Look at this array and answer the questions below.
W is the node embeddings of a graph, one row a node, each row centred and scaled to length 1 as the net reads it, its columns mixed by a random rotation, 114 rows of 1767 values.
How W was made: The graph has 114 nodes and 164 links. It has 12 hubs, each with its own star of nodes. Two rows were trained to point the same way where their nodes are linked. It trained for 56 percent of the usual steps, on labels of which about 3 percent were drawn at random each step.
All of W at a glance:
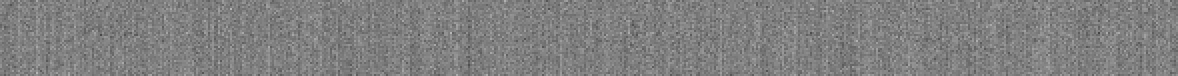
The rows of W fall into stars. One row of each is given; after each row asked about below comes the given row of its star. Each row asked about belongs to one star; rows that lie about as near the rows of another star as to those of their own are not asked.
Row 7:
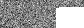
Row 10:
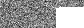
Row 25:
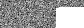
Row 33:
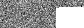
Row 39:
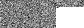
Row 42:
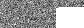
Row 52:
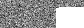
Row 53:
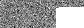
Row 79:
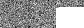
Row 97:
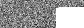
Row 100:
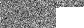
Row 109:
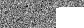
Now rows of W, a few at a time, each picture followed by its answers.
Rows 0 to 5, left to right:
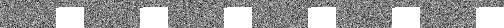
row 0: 97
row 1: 52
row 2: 97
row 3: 109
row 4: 42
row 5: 7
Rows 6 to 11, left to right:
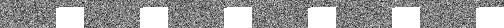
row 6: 109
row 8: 25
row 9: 52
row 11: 109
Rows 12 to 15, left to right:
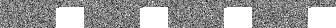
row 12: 97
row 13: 97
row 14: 97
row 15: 33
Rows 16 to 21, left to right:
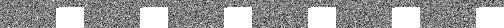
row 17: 42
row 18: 100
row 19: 52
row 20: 7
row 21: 53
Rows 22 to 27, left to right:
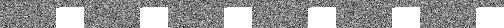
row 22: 39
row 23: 42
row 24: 79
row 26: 52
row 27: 42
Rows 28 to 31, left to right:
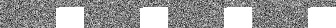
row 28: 79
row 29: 109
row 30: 10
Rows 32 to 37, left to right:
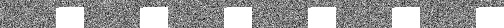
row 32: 53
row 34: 42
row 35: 25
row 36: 53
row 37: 52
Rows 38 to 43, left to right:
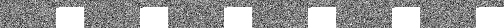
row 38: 39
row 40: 33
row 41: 79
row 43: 53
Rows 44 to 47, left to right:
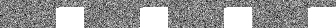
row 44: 10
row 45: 52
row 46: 25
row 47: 100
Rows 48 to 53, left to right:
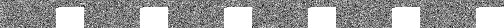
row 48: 53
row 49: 53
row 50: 52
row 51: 53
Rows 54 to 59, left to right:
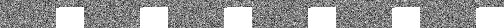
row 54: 79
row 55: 79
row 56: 97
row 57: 39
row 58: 52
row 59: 39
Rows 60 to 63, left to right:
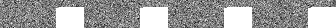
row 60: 97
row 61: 10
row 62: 10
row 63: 39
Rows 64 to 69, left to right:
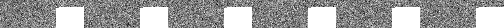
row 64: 100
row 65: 109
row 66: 42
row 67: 25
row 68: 100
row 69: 53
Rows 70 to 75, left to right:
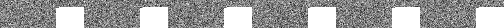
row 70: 109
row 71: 52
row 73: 42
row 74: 109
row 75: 97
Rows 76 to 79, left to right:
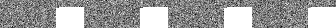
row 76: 7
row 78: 53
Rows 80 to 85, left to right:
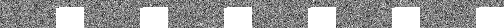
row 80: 109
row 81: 42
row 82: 100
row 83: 52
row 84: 10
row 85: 109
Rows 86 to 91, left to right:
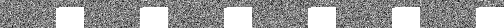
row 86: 7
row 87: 25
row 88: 109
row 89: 79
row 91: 97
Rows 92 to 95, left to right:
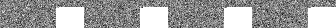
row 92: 33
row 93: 33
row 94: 7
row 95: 10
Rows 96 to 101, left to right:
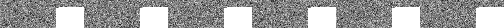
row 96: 53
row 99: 7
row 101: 97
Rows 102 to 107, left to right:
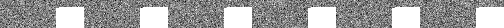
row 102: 53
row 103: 39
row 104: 25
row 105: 109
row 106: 52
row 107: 10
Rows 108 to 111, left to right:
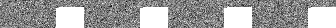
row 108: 97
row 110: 100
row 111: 39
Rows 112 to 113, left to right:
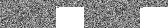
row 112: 33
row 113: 33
